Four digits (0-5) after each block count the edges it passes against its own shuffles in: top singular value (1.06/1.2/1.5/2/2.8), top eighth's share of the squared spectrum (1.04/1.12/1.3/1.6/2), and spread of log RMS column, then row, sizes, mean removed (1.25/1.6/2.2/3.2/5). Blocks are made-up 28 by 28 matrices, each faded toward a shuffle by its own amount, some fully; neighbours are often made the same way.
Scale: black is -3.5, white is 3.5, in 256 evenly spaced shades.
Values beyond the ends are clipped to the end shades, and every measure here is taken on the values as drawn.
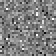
0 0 0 0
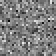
0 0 0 0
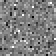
0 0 0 0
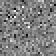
1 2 0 0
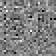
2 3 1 1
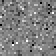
0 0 0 0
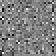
3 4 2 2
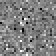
2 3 1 1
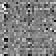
3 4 2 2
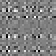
4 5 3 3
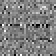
3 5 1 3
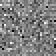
1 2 1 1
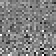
3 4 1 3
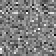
2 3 0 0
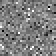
0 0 0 0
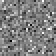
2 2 0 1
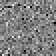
1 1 0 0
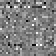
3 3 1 1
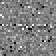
2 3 0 1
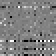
4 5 1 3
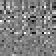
3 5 1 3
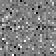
1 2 0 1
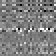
4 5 2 3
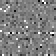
2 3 0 1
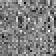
3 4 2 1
